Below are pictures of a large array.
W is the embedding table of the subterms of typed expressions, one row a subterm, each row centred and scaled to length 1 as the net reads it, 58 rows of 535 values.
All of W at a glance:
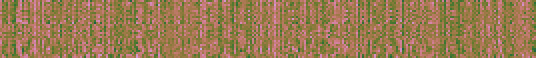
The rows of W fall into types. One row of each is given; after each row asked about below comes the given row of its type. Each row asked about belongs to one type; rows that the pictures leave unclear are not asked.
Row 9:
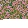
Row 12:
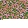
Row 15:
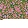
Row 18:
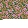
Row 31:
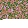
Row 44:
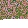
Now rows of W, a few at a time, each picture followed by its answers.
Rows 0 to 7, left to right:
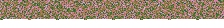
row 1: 9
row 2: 18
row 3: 12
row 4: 12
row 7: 9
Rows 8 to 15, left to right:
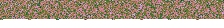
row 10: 18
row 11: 15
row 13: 9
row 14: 44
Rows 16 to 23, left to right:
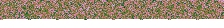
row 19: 44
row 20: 9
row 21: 44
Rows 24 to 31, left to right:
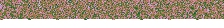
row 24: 9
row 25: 31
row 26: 44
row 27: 31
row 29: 44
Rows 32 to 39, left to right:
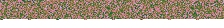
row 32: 9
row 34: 31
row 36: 12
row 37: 15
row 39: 18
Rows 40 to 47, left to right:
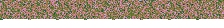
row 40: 18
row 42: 18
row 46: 18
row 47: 15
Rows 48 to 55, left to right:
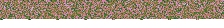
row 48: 31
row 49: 44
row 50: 44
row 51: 9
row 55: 12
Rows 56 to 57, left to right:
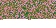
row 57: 12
